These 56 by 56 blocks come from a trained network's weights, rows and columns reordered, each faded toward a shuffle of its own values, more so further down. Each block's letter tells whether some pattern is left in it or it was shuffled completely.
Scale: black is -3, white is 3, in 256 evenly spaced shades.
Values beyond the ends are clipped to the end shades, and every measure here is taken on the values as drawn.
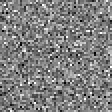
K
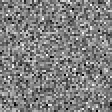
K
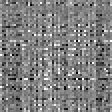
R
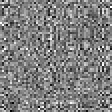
R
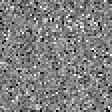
K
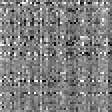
R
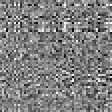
R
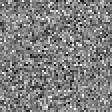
K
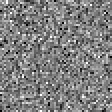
K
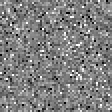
K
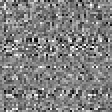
R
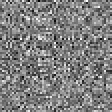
R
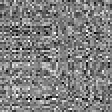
R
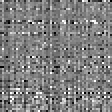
R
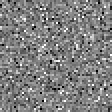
K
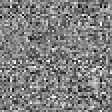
R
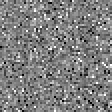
K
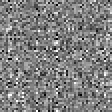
R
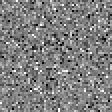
K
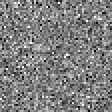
K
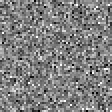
K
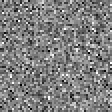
K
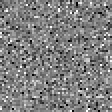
K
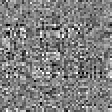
R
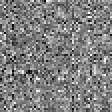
R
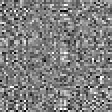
R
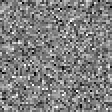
K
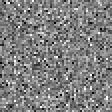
K
